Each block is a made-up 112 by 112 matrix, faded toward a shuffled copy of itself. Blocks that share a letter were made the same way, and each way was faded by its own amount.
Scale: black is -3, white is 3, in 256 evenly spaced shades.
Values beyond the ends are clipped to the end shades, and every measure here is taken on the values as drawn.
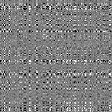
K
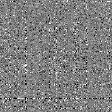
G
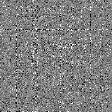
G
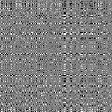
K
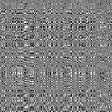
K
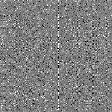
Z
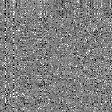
Z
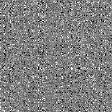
G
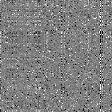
Z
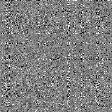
G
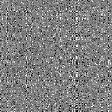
Z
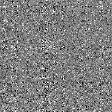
G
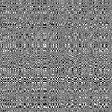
K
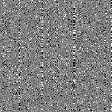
Z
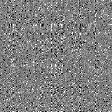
Z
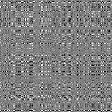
K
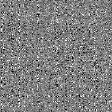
G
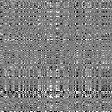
K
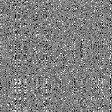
Z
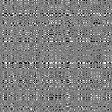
K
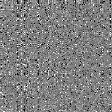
Z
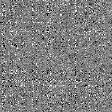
G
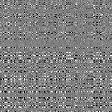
K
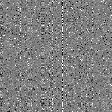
Z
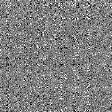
G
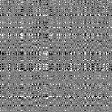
K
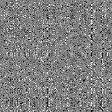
Z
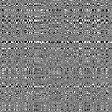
K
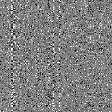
Z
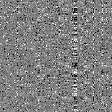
Z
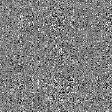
G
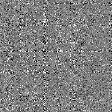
G
